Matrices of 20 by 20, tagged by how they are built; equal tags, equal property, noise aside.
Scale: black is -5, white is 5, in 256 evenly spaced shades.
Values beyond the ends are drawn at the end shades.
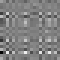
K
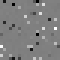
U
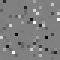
U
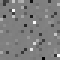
U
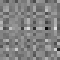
K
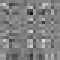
K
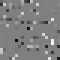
U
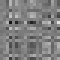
K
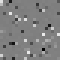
U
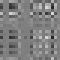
K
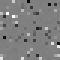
U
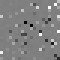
U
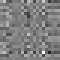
K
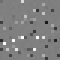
U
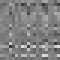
K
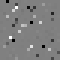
U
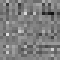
K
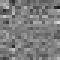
K
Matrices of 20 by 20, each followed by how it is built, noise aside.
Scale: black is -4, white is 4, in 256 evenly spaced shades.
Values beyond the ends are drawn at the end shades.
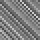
Toeplitz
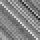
Toeplitz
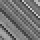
Toeplitz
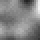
smooth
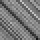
Toeplitz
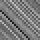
Toeplitz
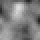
smooth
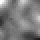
smooth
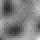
smooth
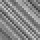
Toeplitz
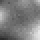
smooth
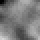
smooth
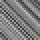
Toeplitz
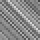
Toeplitz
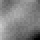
smooth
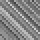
Toeplitz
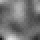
smooth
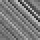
Toeplitz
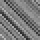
Toeplitz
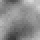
smooth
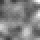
smooth
